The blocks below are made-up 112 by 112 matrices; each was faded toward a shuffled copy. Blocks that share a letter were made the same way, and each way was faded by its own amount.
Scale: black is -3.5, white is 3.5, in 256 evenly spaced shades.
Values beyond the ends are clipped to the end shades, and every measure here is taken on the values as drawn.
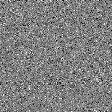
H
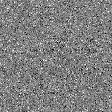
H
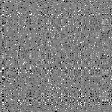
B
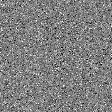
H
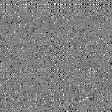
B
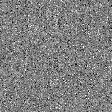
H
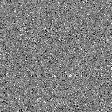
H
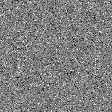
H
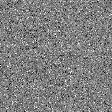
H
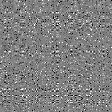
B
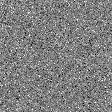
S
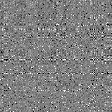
B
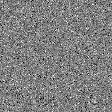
H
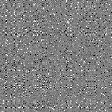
B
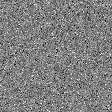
S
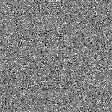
H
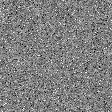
S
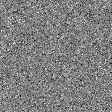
S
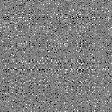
B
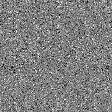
H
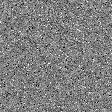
S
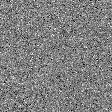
S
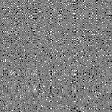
B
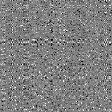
B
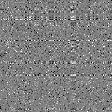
B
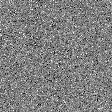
S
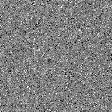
H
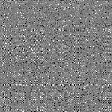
B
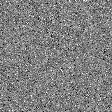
S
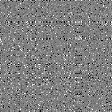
B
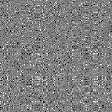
B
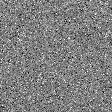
S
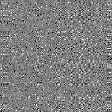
B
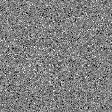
H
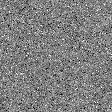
S
